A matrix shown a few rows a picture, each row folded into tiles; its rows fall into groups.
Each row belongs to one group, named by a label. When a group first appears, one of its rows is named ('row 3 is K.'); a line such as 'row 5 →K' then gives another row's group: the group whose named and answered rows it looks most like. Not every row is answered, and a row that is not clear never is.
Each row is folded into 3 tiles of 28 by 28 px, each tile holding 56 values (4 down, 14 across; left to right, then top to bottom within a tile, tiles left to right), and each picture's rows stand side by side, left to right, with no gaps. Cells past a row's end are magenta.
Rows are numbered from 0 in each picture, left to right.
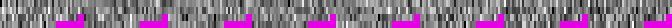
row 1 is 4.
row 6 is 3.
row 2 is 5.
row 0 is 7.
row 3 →4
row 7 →3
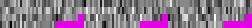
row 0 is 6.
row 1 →7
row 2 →4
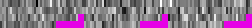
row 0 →4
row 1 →7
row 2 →4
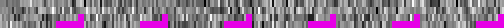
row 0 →5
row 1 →7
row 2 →4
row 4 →7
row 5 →4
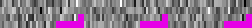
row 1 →5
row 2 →3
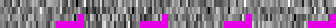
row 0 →3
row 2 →7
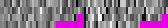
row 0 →3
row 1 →6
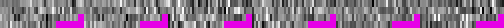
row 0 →5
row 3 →6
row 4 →4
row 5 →4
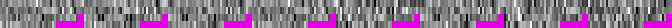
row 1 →5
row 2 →5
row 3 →5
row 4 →6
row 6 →6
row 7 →3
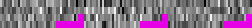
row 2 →4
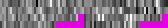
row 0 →4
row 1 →4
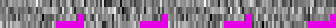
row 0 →5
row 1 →7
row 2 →5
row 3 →6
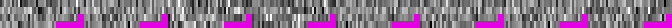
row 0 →7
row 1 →7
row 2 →6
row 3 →4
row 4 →6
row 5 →6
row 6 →7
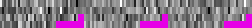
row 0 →3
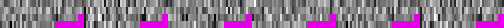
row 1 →6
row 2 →5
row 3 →4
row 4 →6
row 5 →6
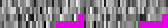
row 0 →7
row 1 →6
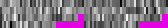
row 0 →6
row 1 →4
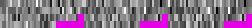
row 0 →5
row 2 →3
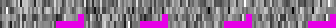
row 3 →7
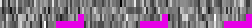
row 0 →3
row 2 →4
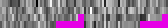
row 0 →4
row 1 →6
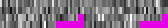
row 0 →3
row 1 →4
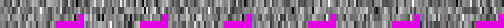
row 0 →3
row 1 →5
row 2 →3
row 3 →7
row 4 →7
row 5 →4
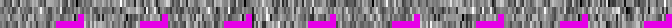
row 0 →3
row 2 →3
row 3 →6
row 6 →3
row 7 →7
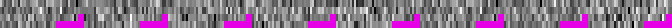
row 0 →3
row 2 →5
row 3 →6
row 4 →7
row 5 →3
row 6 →4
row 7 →7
